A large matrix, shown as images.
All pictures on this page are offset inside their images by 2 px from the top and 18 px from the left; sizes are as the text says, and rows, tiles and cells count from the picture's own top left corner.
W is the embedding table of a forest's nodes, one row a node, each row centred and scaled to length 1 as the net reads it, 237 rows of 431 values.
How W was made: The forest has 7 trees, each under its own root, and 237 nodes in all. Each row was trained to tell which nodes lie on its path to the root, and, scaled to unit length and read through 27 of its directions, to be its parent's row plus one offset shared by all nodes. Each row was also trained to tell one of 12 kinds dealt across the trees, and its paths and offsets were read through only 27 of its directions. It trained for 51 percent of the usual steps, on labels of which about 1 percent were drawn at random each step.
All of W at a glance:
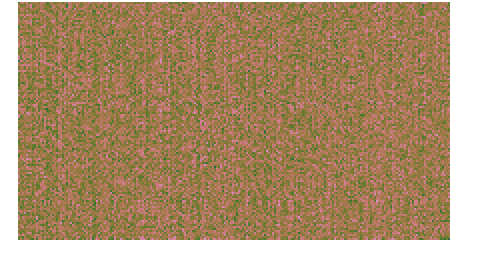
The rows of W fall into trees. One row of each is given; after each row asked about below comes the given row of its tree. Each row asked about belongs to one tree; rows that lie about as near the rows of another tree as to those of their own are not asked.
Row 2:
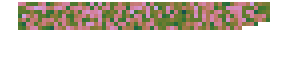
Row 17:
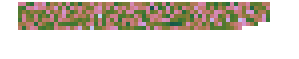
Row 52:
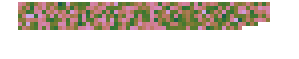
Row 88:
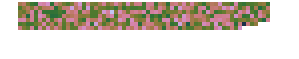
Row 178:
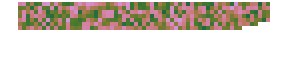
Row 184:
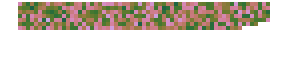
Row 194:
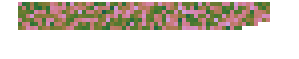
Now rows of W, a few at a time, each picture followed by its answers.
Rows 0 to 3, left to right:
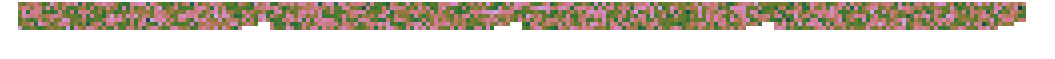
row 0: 17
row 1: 184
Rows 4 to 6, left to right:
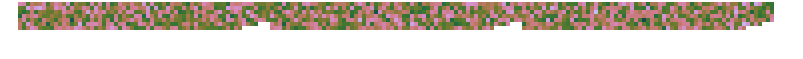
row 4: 2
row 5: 194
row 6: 178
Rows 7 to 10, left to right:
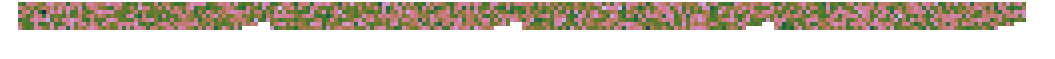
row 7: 184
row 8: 2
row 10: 88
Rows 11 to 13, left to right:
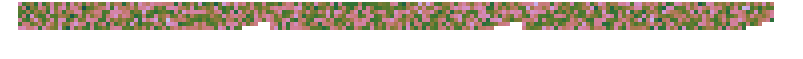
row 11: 184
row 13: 2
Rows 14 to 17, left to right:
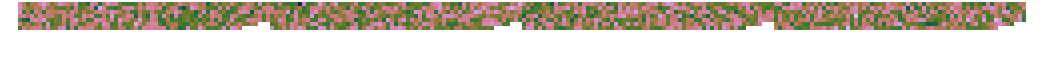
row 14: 184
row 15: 52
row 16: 52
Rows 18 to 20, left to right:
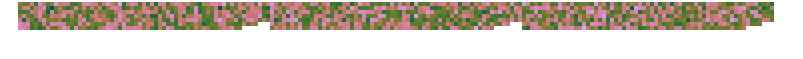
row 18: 2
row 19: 184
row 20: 2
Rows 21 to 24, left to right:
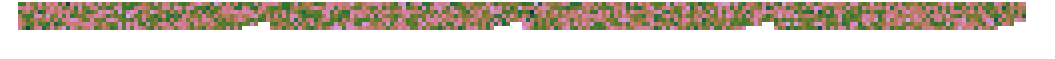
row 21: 88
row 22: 52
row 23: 88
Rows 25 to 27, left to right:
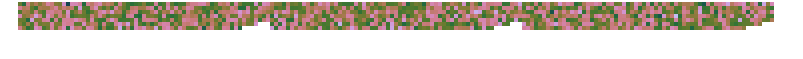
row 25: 184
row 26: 17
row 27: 2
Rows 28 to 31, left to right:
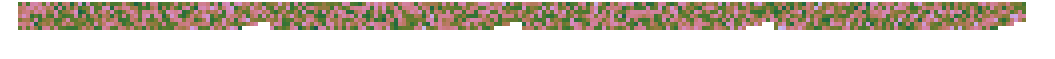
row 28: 178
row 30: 178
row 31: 2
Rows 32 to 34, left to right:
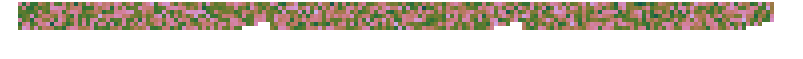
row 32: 52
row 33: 17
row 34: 178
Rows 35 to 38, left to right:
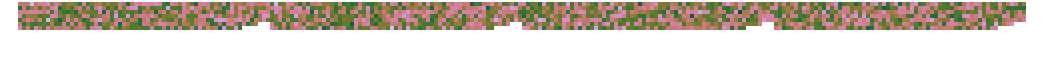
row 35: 194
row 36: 17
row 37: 184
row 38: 88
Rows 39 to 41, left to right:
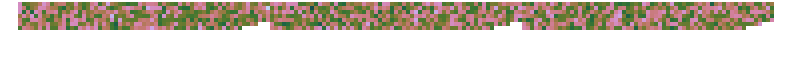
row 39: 184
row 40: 17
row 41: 184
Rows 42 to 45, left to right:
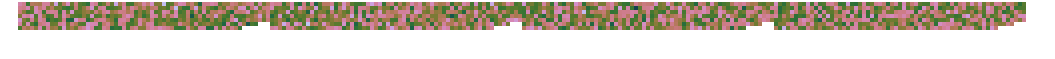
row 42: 2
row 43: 52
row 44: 17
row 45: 194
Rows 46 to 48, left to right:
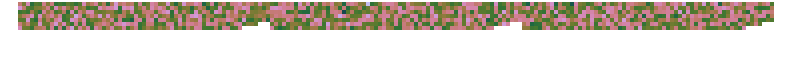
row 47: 88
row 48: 88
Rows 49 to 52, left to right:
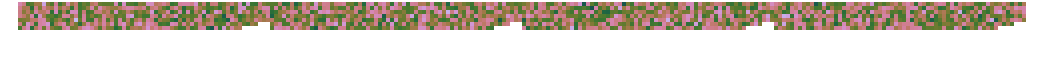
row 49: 52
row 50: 2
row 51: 17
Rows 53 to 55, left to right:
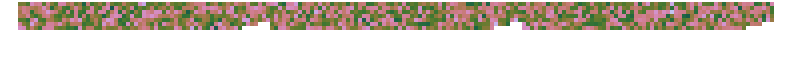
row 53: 184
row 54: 17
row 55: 52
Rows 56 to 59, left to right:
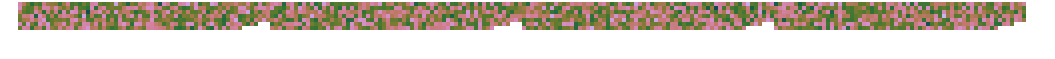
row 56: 52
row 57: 17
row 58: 52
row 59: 2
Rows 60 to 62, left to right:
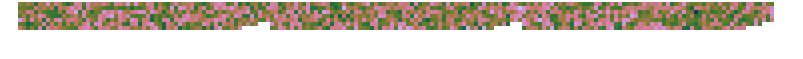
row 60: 88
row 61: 17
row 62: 88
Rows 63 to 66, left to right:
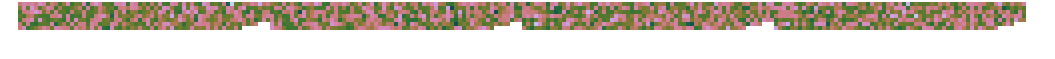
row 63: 2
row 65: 184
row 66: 2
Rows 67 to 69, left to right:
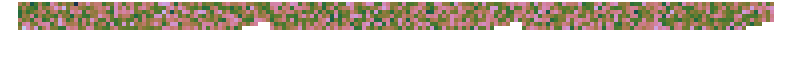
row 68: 52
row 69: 184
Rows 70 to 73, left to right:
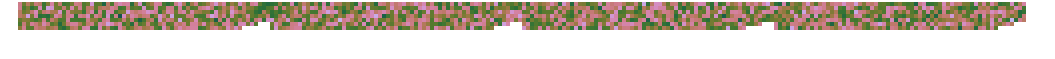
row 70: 178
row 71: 88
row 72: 184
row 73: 52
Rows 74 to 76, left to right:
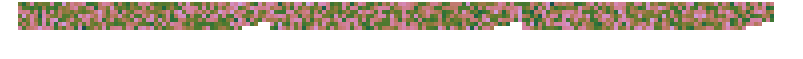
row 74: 184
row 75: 194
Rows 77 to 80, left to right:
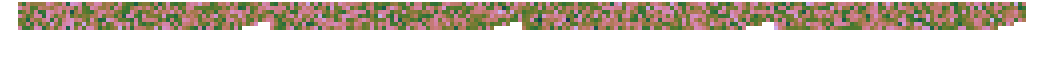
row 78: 88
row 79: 52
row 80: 2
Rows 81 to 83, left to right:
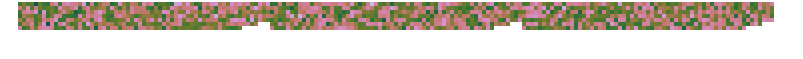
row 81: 2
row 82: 52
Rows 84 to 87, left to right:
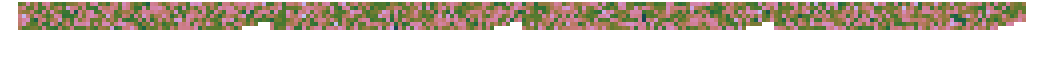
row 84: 178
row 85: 17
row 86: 52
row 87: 184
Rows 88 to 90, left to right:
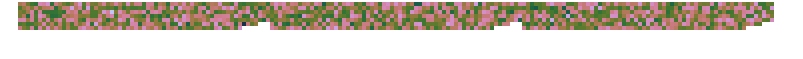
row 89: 2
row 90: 194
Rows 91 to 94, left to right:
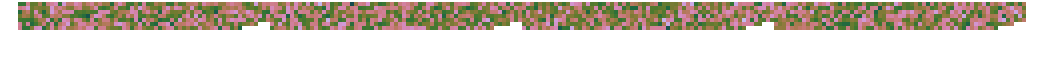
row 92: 2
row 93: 17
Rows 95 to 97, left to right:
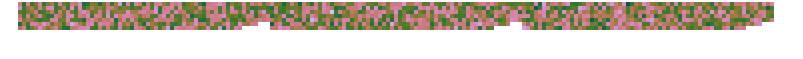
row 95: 88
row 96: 17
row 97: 184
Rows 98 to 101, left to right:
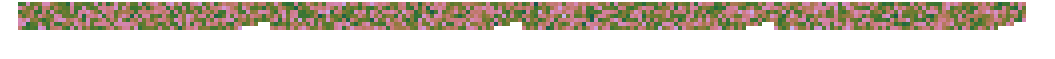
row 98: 88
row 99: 2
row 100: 17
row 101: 184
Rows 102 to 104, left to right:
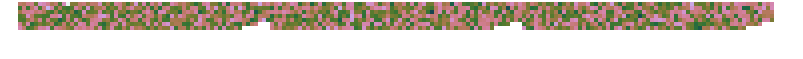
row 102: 2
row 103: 52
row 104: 184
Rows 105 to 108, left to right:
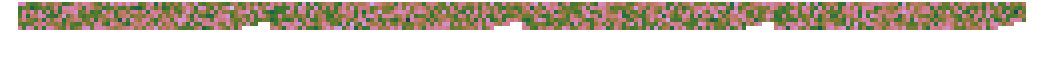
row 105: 17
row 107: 184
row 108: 52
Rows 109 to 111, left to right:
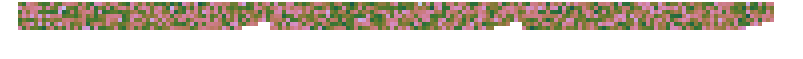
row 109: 52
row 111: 88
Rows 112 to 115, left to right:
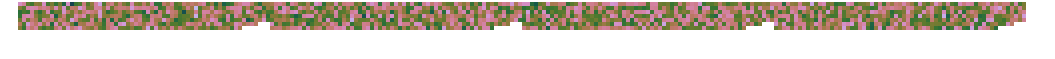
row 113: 2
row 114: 17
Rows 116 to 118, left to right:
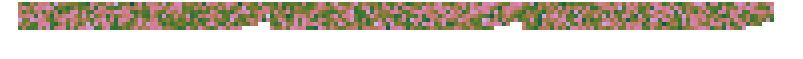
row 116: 88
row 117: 52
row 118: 52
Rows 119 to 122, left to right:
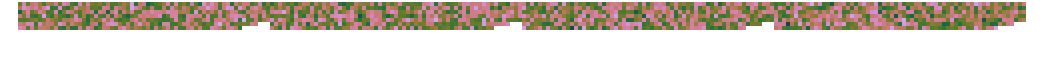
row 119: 2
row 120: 88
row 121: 184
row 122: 88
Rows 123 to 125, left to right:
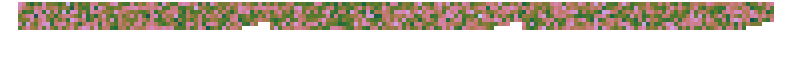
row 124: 52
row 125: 2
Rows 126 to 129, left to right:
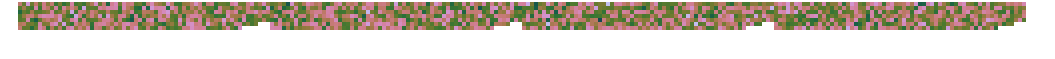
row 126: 52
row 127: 52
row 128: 17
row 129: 2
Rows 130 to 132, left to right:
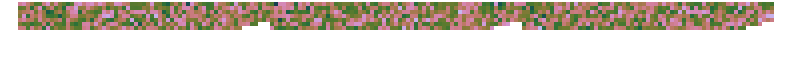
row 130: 178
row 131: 88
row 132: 194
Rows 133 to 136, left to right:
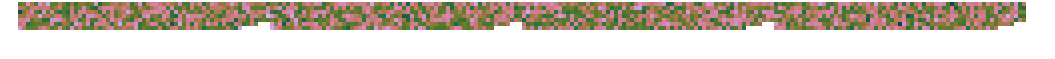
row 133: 88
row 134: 2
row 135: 194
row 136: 2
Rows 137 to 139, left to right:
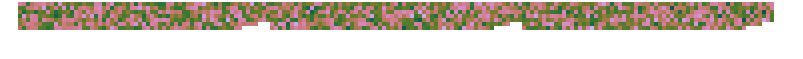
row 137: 184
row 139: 52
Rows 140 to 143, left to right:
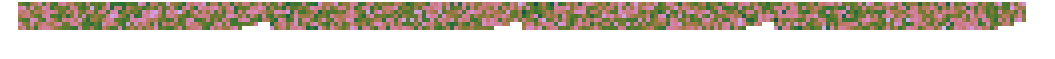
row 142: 52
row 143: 17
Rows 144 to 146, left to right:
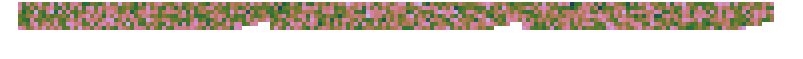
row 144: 184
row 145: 52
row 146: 88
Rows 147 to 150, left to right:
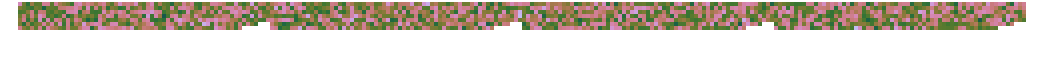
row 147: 2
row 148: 88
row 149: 178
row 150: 2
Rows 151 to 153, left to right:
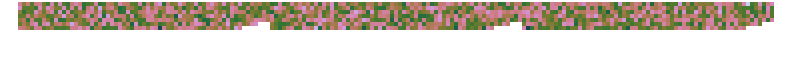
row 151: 184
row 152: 88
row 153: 178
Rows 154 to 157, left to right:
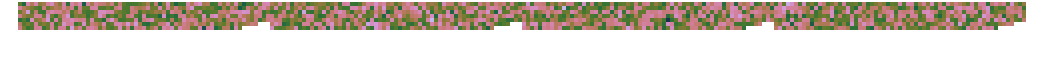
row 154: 184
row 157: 178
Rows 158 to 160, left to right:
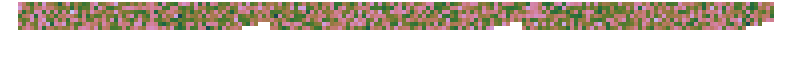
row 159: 88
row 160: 2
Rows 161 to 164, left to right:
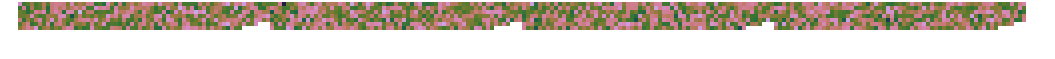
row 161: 194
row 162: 52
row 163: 52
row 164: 2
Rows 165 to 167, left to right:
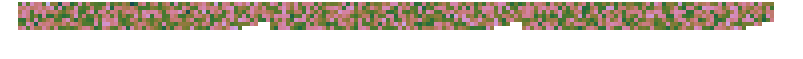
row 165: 178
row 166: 194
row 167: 178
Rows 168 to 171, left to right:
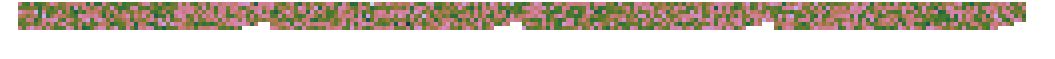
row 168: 194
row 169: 2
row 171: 184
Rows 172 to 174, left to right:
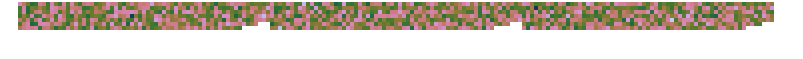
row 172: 17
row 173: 194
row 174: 17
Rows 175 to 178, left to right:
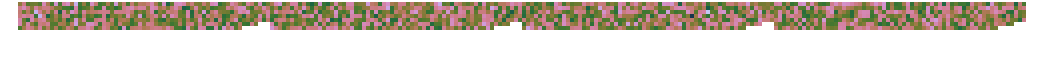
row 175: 2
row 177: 52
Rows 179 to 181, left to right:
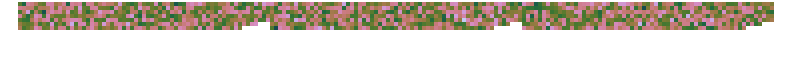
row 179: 184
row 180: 194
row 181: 52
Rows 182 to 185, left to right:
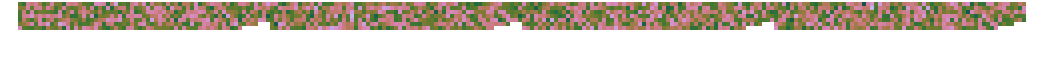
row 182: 52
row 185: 52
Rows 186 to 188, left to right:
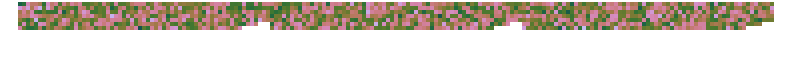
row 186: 88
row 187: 52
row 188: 184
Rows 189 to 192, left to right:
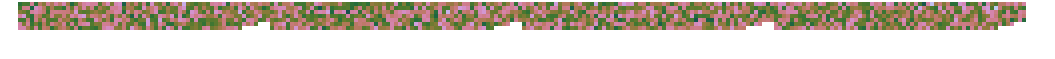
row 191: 2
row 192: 2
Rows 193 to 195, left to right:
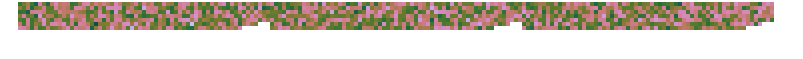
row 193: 52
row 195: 184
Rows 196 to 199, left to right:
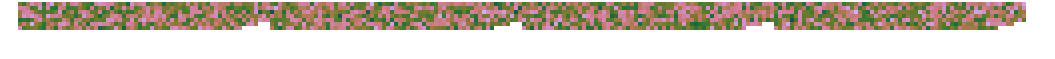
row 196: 184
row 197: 2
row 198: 88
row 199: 52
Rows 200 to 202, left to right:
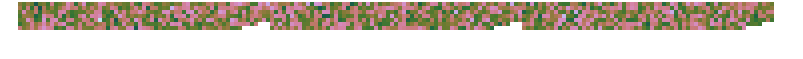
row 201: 2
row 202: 52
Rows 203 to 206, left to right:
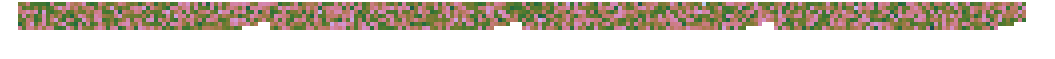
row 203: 52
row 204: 2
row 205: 184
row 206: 17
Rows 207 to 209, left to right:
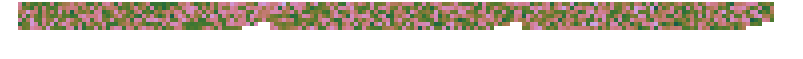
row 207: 184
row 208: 184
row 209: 2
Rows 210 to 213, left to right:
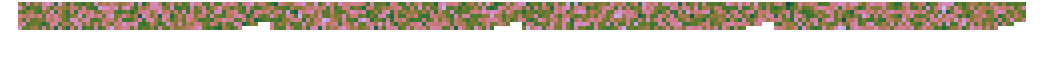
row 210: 184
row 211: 184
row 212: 184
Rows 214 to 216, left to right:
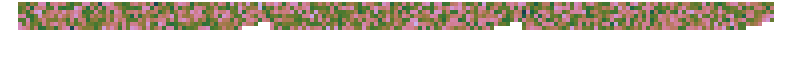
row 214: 17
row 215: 17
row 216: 17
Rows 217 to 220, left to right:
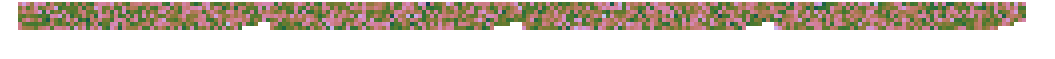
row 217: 17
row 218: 184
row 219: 52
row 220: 184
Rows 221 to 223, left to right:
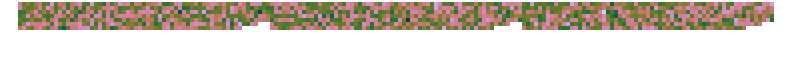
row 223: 52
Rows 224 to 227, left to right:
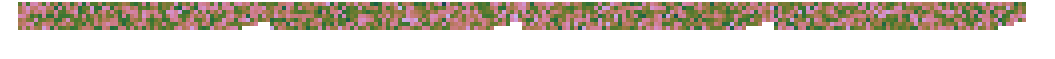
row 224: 178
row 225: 17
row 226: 184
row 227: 178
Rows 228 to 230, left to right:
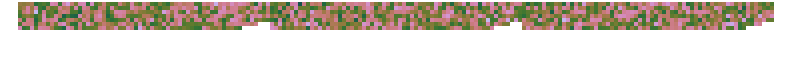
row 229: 52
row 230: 88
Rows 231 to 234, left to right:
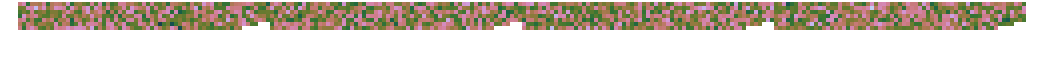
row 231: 2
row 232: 2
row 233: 17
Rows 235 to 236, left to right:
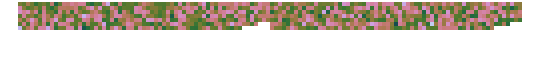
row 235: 184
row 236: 2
